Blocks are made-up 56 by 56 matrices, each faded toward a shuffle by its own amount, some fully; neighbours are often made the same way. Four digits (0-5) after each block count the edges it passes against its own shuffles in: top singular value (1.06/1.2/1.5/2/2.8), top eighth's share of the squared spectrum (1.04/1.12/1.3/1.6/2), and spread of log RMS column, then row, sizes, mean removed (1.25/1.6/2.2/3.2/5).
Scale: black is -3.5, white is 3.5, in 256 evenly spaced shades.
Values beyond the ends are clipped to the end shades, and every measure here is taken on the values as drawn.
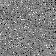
2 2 0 0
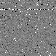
3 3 0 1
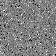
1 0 0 0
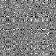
4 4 2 3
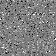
2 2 0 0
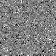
3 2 1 1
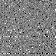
3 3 1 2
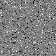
2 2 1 0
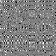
4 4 2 3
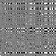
5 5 3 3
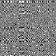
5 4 2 3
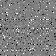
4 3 1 1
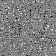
0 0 0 0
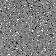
0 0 0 0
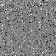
2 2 0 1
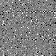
3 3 0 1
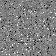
1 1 0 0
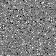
1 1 0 0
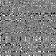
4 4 2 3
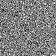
0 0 0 0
